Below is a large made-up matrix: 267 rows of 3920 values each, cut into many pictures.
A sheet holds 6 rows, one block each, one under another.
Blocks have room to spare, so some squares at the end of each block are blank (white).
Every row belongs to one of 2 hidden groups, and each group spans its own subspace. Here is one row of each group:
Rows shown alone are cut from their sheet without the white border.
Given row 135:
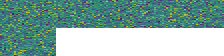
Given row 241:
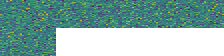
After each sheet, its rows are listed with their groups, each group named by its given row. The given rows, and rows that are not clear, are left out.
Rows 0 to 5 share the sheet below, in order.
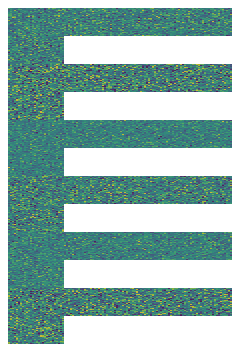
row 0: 135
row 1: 241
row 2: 135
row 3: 135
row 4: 135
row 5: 241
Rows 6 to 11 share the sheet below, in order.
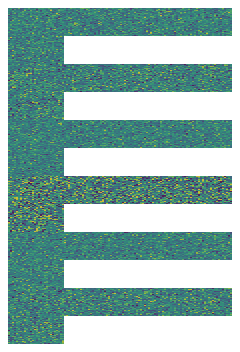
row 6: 241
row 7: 135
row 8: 135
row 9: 241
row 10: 241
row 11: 135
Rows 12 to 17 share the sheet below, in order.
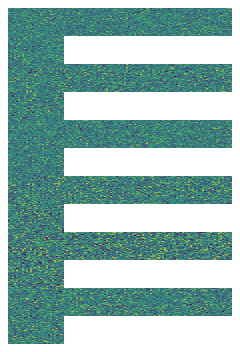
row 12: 135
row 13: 135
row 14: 241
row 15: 135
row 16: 241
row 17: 135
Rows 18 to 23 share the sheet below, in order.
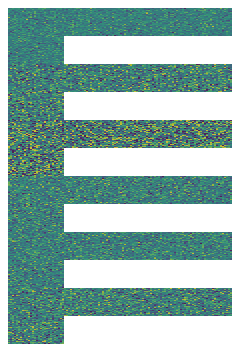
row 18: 135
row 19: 241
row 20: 135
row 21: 135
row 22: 135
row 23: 135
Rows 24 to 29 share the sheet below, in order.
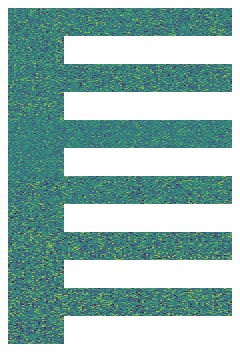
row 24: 241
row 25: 241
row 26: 241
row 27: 241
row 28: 241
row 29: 241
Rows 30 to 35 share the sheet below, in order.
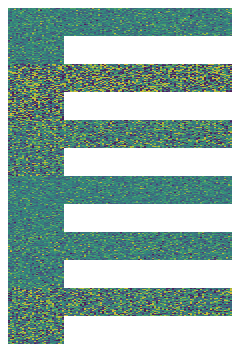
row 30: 241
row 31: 135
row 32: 241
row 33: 135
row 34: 241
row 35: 241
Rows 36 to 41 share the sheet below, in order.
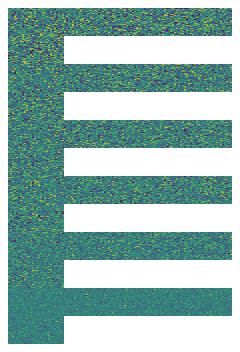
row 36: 135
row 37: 135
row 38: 135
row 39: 135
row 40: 135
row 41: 135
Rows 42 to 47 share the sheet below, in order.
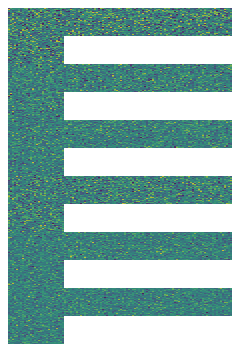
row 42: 135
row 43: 241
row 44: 241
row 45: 135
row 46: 135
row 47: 135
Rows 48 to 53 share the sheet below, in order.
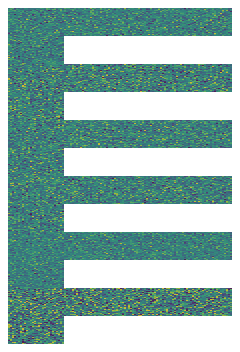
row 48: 135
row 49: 241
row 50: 135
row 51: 241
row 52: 135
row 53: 135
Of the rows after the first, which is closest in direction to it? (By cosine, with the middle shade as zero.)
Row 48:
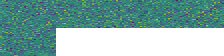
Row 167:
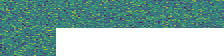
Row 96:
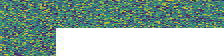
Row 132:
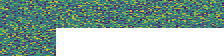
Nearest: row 96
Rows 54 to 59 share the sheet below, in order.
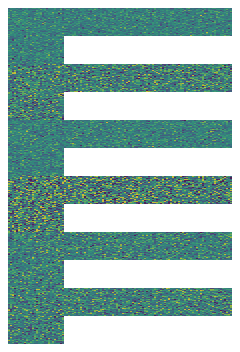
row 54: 135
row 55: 135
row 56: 135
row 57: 241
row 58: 241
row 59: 241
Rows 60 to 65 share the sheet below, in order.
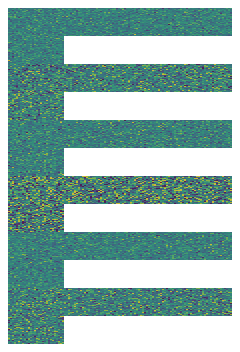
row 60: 135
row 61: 241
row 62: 241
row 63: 241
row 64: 241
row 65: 241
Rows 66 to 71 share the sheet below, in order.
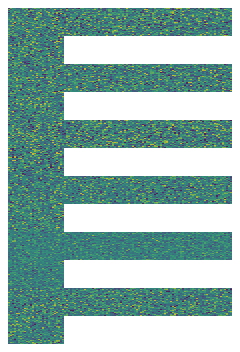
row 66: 135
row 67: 241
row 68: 135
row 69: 241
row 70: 135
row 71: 241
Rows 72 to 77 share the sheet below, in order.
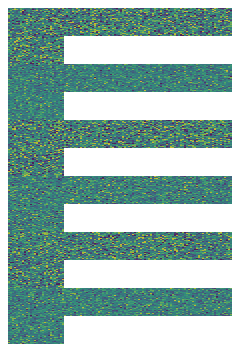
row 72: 241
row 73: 241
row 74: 135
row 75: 135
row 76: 241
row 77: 135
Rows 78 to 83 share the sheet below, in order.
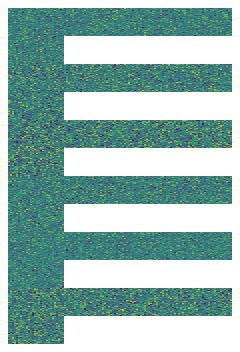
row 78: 241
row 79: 135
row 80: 241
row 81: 135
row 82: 135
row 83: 241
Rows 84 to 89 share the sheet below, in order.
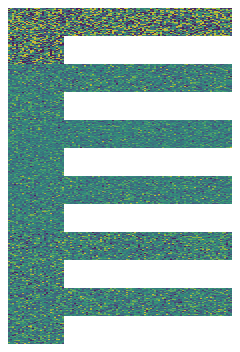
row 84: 135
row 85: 241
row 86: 135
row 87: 135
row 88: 241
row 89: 241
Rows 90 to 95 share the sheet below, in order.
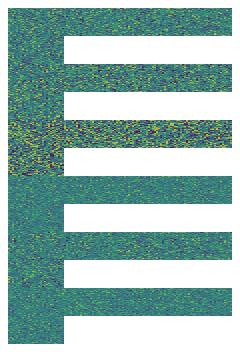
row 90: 135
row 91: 241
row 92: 135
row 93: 135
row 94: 135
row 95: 135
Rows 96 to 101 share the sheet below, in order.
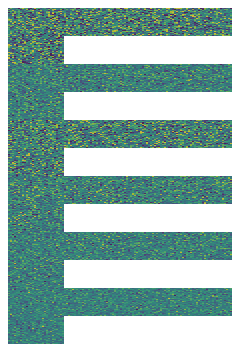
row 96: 135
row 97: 135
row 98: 241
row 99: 135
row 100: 135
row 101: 241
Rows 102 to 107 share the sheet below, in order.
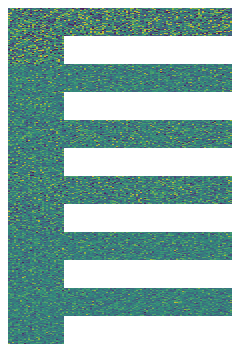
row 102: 241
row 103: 241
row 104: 241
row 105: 241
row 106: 241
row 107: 241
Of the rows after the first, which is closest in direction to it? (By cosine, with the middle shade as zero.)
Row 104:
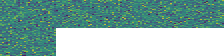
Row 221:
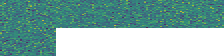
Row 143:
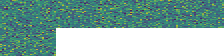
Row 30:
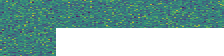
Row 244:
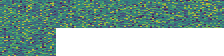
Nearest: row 30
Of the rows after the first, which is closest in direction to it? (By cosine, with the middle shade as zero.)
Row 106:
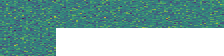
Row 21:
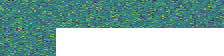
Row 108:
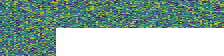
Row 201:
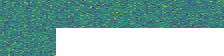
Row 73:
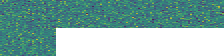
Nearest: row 108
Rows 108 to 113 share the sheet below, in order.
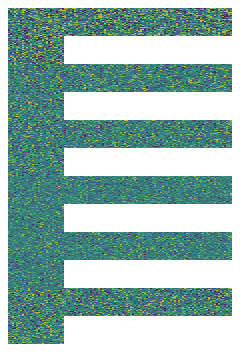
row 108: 241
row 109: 241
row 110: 241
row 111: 241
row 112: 241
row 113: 135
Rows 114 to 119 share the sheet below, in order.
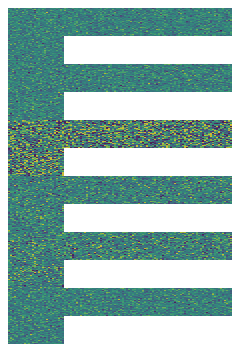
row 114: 241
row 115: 135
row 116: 135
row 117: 241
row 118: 135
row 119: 135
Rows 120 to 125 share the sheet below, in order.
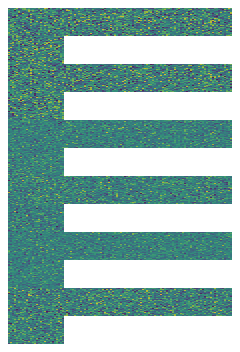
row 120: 135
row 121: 135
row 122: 135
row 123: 241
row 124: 241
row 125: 241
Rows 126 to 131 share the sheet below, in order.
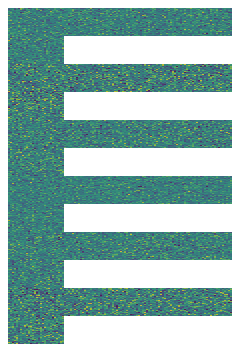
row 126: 241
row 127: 135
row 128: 241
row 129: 135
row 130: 135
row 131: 241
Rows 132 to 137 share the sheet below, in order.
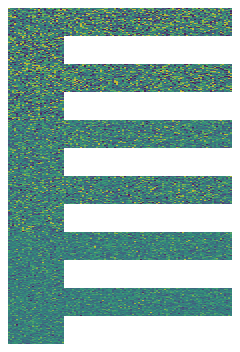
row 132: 135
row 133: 241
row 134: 135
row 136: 241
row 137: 135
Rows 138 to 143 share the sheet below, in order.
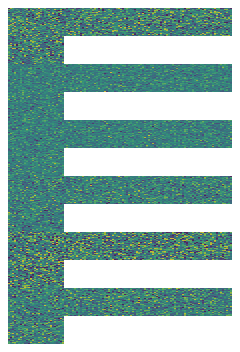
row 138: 135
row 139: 135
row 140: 135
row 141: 135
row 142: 135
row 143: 135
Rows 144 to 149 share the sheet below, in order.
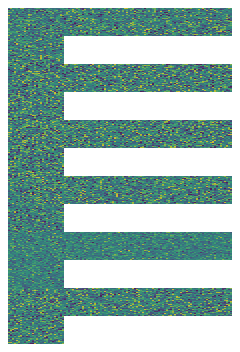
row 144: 241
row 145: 241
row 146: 241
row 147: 241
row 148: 135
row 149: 241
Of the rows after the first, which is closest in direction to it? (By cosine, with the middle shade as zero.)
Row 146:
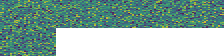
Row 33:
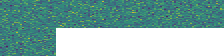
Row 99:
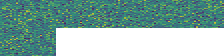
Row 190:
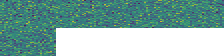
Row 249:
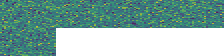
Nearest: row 249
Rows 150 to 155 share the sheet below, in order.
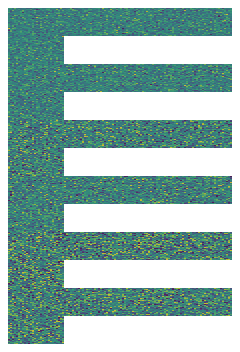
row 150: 241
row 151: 241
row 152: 241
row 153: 241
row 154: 135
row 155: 135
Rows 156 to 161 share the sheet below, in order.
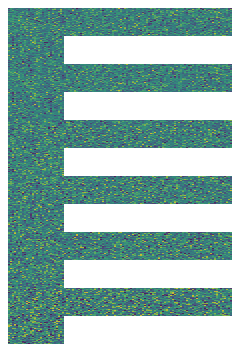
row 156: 135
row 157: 135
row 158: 135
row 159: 241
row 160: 241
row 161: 135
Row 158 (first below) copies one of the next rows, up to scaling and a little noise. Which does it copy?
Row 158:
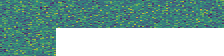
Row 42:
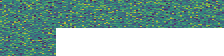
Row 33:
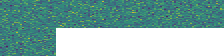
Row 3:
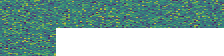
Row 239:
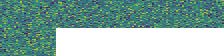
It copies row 239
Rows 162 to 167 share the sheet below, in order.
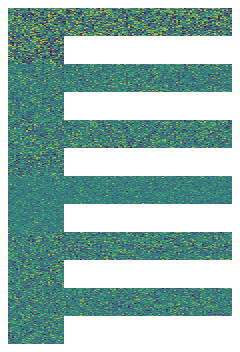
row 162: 135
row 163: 135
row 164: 135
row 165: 135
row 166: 135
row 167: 135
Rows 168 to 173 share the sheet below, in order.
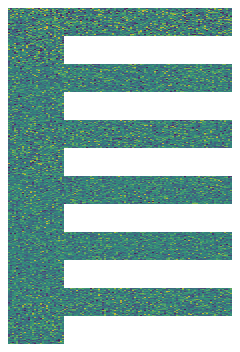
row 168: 241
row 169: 241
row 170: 135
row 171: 135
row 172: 241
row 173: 241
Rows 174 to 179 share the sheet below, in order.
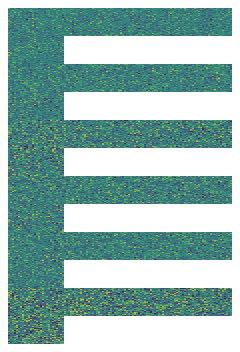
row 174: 135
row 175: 135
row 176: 241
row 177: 135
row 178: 241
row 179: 135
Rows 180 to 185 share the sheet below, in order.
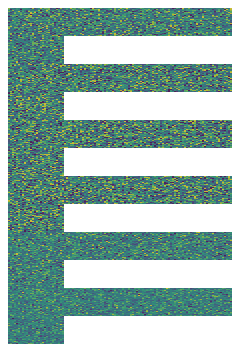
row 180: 241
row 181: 241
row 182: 135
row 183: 135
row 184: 241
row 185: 241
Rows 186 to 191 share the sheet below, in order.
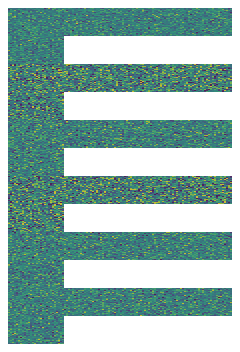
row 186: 135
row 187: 241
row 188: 135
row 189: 241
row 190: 241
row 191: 241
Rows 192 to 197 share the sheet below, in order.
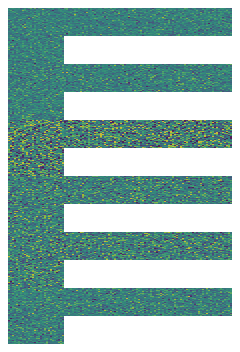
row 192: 241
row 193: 135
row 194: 241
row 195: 241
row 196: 135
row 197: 241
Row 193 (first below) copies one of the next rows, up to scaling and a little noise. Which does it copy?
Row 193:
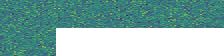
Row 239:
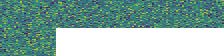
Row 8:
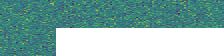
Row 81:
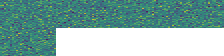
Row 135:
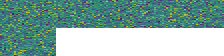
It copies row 135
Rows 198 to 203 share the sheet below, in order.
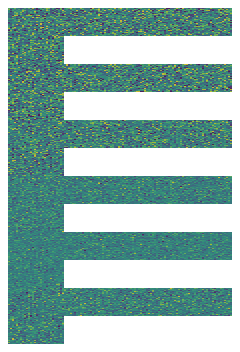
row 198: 241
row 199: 241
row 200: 135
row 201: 241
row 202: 241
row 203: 135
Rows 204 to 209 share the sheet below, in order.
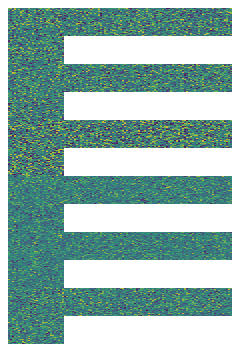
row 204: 241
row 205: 135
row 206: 135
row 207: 241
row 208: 135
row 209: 135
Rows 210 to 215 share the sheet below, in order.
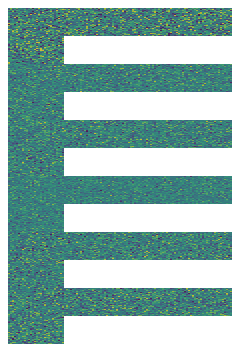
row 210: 241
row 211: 135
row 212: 241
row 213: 135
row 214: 241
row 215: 135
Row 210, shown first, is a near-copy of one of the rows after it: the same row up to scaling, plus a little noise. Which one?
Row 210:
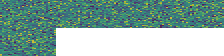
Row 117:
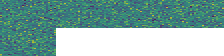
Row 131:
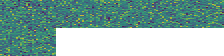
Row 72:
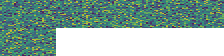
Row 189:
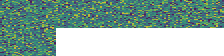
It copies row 117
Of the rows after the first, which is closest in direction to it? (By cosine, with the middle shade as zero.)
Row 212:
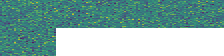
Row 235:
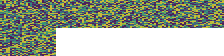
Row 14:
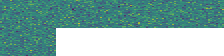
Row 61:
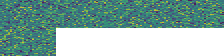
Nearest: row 14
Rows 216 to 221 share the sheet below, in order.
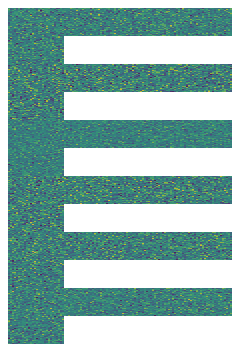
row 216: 241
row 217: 135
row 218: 135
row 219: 135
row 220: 135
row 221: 241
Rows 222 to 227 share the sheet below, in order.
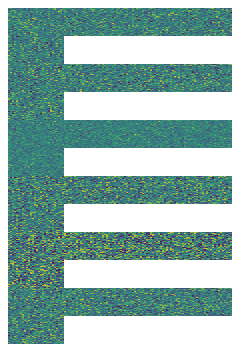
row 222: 135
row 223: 135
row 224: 135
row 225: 241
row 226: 135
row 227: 135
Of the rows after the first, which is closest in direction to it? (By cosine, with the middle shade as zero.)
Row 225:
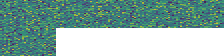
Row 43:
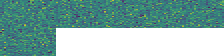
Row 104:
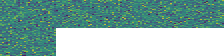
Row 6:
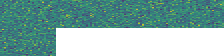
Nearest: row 104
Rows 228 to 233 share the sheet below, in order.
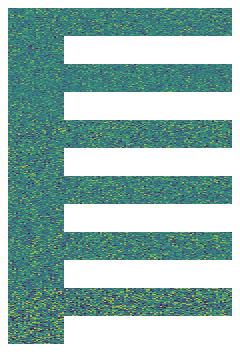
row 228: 241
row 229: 241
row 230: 241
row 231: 135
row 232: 135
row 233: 135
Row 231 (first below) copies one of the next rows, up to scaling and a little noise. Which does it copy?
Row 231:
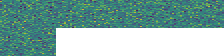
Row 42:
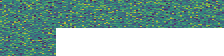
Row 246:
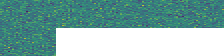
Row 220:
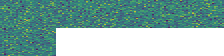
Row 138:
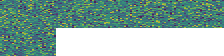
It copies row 42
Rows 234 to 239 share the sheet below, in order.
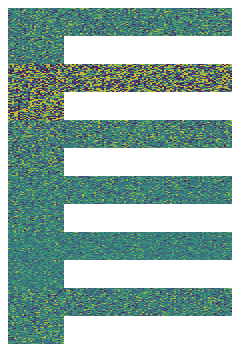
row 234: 241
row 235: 241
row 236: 241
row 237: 241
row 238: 241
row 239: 135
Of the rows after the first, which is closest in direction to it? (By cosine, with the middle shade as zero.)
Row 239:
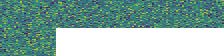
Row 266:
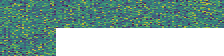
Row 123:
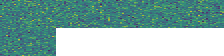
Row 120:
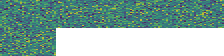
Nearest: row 120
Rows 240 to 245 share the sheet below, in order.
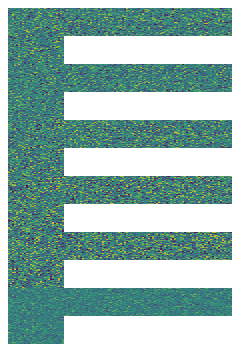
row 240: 135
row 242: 135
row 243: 135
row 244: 135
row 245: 135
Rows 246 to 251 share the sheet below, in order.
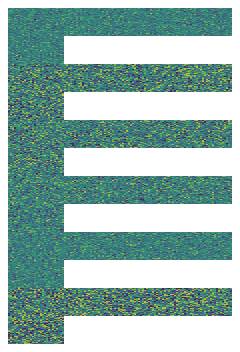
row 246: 135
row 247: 241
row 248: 135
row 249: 241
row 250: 241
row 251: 135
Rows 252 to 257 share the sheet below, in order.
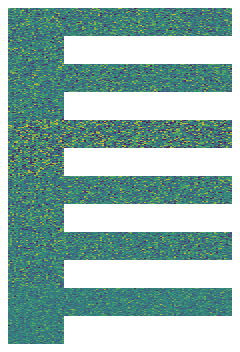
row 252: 241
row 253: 135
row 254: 241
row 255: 241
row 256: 241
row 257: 241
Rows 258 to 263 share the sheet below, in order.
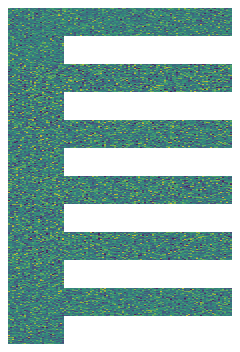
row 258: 135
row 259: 241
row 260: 241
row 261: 241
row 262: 241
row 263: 135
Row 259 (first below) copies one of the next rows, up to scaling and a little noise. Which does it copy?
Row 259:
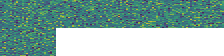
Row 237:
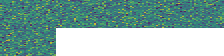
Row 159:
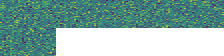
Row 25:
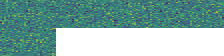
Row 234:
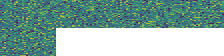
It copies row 234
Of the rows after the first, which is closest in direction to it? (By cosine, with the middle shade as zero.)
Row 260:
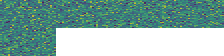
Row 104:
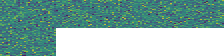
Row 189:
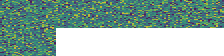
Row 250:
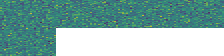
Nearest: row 104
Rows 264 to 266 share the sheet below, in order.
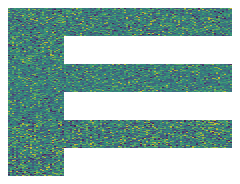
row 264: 135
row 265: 135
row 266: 135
